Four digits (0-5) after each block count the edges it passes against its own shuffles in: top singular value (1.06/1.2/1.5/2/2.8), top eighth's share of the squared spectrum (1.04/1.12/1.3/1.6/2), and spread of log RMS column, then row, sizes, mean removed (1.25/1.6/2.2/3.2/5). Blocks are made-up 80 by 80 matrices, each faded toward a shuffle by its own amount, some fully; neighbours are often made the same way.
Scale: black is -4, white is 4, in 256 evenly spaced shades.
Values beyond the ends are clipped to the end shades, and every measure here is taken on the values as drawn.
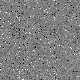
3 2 1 0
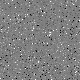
0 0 0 0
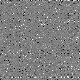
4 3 1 2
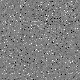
2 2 1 0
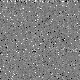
3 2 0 1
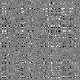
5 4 3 3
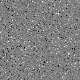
2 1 0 0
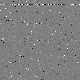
4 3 0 1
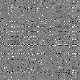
4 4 2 3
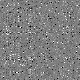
3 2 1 1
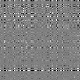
5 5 3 4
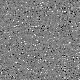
3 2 0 0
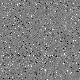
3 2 1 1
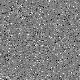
3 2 0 1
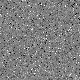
0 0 0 0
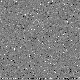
3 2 0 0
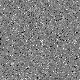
1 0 0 0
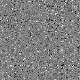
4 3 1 1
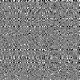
5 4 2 3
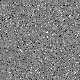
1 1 0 1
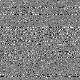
2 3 0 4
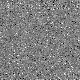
0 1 0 1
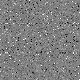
3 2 0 0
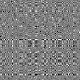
5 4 3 3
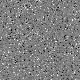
2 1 0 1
